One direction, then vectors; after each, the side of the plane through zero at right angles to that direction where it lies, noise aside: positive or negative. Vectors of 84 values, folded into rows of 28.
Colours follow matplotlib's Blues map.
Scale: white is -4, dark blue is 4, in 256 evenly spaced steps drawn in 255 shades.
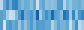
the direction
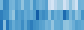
positive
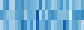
positive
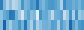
negative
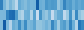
negative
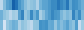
positive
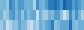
negative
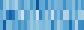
negative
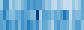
positive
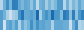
positive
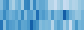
positive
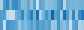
positive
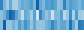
negative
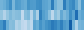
negative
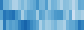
negative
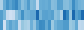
positive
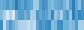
positive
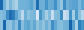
negative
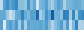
positive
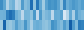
negative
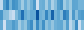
positive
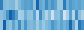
negative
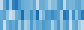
positive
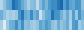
positive
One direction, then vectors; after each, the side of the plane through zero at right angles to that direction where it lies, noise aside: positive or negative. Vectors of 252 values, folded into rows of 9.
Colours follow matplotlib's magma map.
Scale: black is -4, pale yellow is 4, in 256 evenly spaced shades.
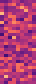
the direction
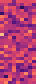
negative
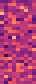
positive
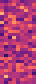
positive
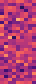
negative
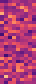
positive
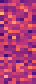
positive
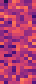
positive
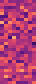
positive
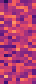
positive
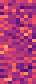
negative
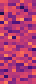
negative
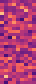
positive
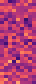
negative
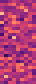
positive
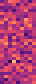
positive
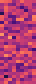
negative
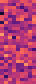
negative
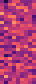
positive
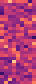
negative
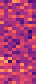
positive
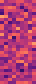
negative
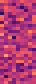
negative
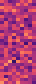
negative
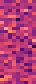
positive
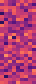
negative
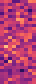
negative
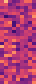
negative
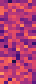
positive
